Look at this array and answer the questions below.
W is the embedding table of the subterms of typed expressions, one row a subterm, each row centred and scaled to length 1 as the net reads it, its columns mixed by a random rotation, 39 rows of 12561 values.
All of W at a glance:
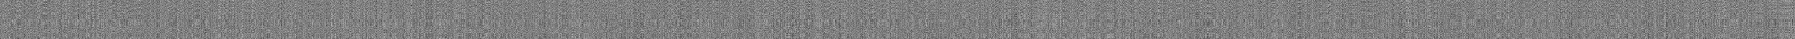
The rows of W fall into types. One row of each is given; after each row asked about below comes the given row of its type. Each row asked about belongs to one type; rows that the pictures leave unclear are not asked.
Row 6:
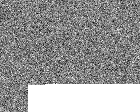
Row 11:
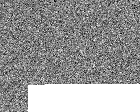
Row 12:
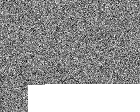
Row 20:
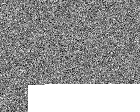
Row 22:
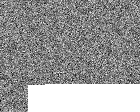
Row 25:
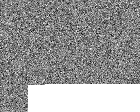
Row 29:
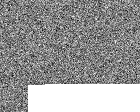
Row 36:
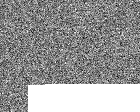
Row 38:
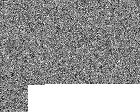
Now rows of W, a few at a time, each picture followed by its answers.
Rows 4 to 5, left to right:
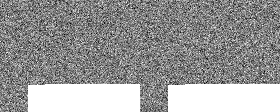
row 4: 25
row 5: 29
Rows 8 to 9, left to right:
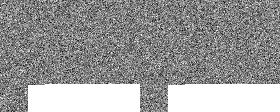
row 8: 20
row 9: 25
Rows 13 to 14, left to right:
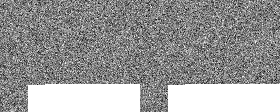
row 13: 36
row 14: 29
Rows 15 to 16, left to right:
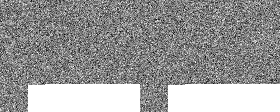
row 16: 29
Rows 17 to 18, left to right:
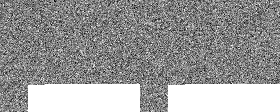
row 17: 11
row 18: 25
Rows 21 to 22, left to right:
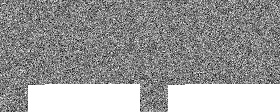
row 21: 20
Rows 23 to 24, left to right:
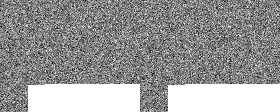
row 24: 38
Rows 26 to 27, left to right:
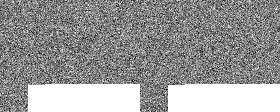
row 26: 36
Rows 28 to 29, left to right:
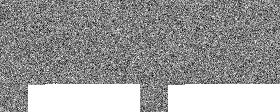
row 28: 6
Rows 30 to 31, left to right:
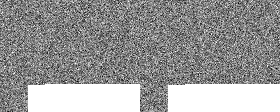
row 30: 12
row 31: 22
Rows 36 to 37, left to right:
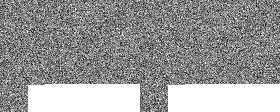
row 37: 36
